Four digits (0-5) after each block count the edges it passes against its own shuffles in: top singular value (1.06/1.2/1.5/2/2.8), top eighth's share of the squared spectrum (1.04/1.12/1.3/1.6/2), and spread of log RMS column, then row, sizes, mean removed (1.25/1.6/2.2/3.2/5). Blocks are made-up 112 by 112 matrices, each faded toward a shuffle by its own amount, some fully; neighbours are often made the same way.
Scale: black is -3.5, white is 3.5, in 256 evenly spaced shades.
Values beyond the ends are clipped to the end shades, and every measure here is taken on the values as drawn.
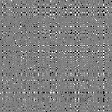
5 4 3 3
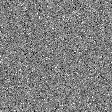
0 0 0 0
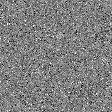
0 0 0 0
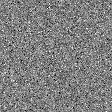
0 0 0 0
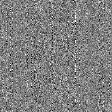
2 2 4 0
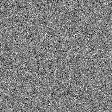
0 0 1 0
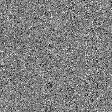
0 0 2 0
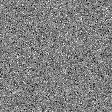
0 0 0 0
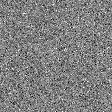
0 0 0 0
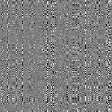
5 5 4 3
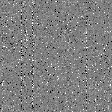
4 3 2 0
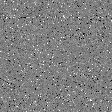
2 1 0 0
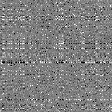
5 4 2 3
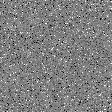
1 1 0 0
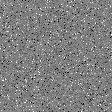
0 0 0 0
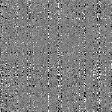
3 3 4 3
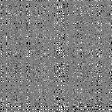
2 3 4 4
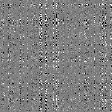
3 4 4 3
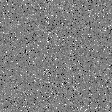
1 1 1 0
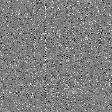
2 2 2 1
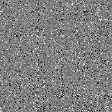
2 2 3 2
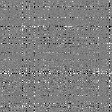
3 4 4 4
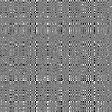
5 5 4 4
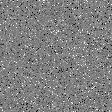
2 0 0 0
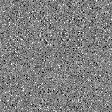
4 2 1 1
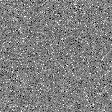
3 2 0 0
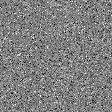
3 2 0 0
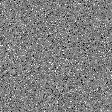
2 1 0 0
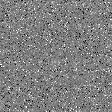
3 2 1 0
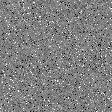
2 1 0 0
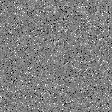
3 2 0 0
